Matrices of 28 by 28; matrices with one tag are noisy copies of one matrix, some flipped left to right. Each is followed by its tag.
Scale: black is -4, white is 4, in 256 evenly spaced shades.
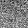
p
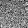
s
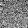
s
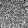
s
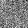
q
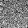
s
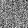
q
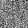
q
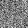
q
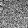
s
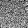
s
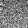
s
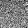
s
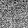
p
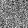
q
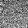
s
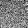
s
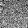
s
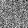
q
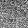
p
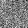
q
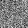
q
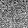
p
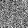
q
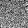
s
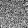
s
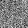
q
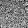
s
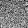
s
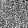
q
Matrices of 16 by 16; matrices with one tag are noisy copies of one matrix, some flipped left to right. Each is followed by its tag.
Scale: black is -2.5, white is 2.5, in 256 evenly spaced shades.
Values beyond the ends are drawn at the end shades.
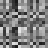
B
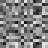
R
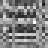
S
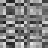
R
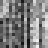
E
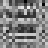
S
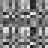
B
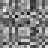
B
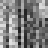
E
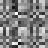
B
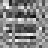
S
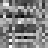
S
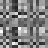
B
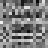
S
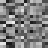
R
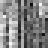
E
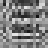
S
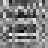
S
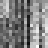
E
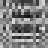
S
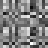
B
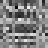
S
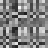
B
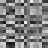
R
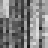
E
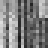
E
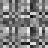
B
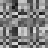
B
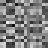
R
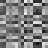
R
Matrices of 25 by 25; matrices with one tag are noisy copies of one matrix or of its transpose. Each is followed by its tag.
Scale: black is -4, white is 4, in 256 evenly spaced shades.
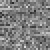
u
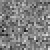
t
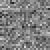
u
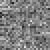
u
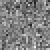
t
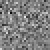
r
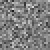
r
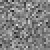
r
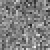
t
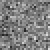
t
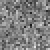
t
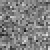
t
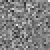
r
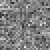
u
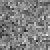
t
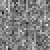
u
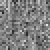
u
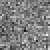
t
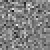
r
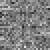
u
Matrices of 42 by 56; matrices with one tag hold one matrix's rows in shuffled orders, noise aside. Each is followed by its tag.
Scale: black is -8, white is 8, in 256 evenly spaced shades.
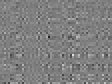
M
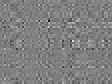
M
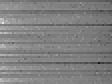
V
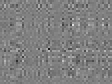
M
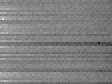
V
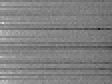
V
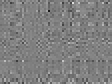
M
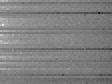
V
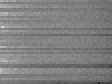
V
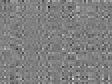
M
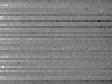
V
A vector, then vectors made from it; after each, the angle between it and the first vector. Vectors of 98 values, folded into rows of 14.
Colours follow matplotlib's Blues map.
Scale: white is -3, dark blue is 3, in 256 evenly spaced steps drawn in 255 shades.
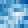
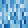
orthogonal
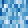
orthogonal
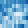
nearly parallel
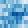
nearly opposite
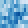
nearly opposite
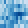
nearly opposite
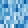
partly aligned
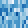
orthogonal
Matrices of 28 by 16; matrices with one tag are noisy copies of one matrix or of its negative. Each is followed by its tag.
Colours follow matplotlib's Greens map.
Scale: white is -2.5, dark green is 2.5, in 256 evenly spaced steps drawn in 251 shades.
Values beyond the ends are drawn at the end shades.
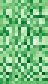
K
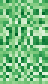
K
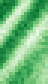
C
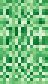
K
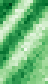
C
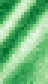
C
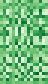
K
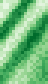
C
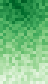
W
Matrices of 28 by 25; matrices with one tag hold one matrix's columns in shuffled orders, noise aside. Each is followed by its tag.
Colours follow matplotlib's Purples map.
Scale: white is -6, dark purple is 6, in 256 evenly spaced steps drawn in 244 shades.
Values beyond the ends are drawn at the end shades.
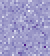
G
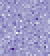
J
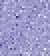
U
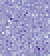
J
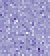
J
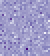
J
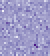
G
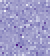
G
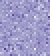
U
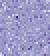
U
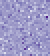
U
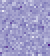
G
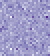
U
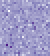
G
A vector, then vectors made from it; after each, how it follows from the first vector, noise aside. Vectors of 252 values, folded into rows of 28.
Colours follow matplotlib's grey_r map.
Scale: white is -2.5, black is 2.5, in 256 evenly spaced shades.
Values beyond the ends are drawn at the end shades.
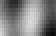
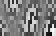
sign-scrambled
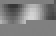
partly zeroed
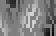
partly zeroed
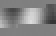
partly zeroed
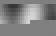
partly zeroed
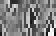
sign-scrambled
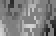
partly zeroed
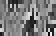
sign-scrambled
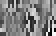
sign-scrambled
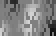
partly zeroed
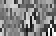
sign-scrambled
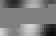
partly zeroed
